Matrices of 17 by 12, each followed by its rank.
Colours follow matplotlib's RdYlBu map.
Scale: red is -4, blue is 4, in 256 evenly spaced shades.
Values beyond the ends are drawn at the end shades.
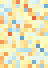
full rank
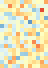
full rank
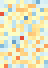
full rank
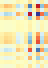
one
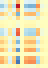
one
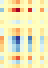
one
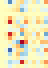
two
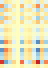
one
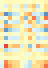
two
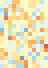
full rank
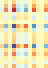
one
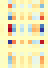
one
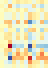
two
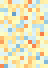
full rank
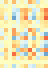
two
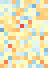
full rank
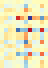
two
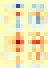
two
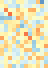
full rank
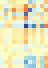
two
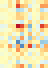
two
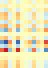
one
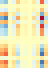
one
